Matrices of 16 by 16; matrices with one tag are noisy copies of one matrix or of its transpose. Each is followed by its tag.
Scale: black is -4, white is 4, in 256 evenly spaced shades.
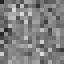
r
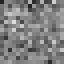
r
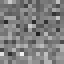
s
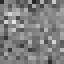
r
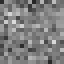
r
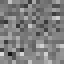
s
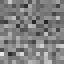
s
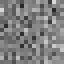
s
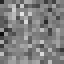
r
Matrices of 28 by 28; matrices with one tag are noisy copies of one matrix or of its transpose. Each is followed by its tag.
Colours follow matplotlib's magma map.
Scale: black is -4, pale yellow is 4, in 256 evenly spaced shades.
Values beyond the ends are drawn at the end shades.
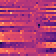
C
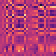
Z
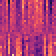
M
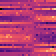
M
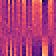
C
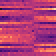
M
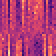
M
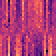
M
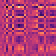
Z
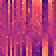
C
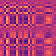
Z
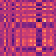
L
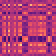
L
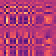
Z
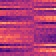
M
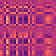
Z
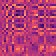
Z
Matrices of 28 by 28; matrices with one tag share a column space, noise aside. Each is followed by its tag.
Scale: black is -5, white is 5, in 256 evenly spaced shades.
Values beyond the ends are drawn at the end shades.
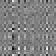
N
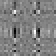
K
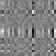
K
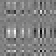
K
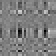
K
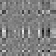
K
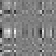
K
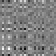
N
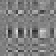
K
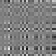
N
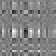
K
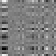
N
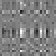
K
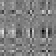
K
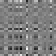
N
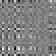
N
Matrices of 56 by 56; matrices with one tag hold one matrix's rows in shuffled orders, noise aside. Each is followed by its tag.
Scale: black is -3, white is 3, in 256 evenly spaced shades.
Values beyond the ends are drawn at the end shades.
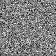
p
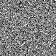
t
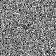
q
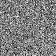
q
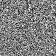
t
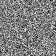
t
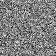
p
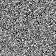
t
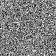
q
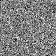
q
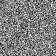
t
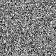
p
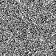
t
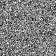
p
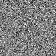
t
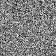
q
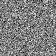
t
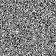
q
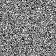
p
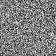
q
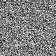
p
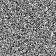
t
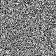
q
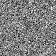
t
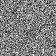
q
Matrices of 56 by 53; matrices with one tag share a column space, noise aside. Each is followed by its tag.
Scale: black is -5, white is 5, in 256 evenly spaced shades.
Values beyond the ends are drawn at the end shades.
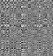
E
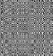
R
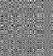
E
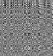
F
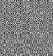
R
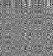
F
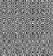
R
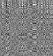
F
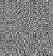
R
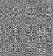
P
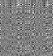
F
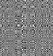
E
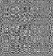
P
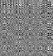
F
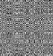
R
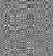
E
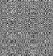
R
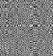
E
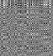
F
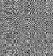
R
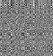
F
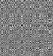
E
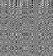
F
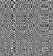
E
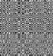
R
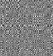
E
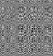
P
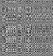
P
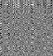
F
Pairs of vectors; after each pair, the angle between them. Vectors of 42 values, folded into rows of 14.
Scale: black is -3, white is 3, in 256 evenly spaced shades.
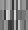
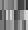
orthogonal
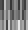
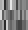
partly opposed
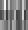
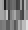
partly opposed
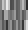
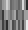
nearly parallel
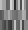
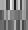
nearly parallel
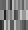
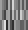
partly aligned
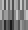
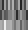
nearly opposite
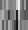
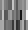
orthogonal
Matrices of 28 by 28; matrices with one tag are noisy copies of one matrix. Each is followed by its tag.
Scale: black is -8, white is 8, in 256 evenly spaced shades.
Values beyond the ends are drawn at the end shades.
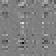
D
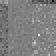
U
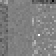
U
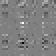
D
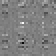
D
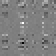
D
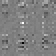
D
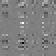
D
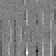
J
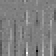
J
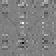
D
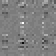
D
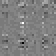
D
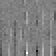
J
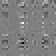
D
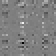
D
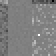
U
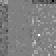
U
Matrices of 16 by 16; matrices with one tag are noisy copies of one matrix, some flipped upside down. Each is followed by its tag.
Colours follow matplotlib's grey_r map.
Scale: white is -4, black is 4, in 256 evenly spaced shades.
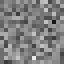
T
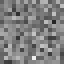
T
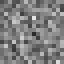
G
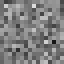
T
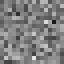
T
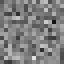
T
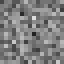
G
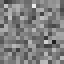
T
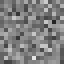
T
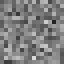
T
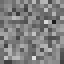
T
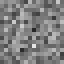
G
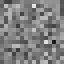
T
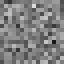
T
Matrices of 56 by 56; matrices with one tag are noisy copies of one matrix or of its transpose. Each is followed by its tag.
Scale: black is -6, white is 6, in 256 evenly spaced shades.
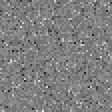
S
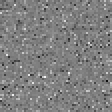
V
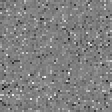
V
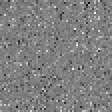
V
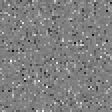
S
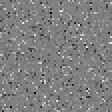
S
